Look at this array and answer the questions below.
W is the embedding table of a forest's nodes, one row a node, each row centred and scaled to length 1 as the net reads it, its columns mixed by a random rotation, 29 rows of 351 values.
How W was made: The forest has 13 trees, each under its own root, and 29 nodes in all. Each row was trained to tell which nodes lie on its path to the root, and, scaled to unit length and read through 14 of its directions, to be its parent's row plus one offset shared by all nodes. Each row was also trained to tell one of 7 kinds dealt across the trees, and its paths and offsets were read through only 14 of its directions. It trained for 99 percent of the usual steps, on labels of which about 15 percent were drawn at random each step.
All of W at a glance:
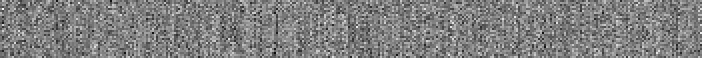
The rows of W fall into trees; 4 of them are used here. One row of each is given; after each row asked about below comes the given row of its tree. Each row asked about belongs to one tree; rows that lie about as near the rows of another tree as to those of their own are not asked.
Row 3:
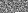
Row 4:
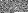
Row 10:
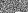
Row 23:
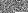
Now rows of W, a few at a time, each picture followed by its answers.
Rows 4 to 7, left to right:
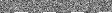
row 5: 3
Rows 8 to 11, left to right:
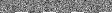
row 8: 10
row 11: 10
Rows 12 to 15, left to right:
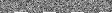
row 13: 10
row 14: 3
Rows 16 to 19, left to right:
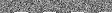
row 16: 4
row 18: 3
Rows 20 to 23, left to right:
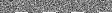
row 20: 3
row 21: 4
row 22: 10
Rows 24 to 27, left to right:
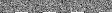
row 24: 3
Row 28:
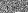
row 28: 10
